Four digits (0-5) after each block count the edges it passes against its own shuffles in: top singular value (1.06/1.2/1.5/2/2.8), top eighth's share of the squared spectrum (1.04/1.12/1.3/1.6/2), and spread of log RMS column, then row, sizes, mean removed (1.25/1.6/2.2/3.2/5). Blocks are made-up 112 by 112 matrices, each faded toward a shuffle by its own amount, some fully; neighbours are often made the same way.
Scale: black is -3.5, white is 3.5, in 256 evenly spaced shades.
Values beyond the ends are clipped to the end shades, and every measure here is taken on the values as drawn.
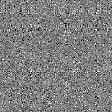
4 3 2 2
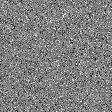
1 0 0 0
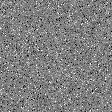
1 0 0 0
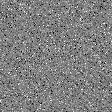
1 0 0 0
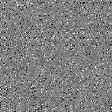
4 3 2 2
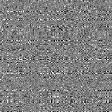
5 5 2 4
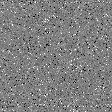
2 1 0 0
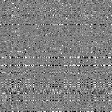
5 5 2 4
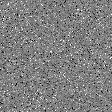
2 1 0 0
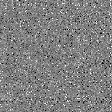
4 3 1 2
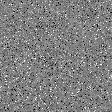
2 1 0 0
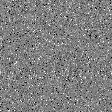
3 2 1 1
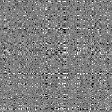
5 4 3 3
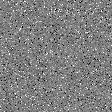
0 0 0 0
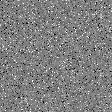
1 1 0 0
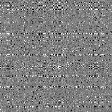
5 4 3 4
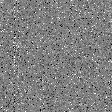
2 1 1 0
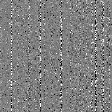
3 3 4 0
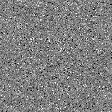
3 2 0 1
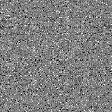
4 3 1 2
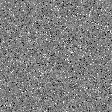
2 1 0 0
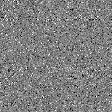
3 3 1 2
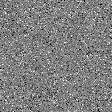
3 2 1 0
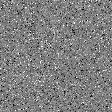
0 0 0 0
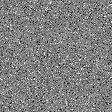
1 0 0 0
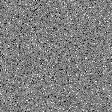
1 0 0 0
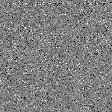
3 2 0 1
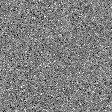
0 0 0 0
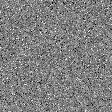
0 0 0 0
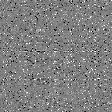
4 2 1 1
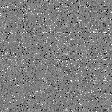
4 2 1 1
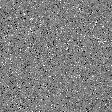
0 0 0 0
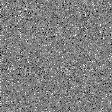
1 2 2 2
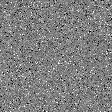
0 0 0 0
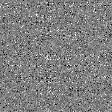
1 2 2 2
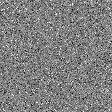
0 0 0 0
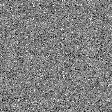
0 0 0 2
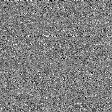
1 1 0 3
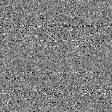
1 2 0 3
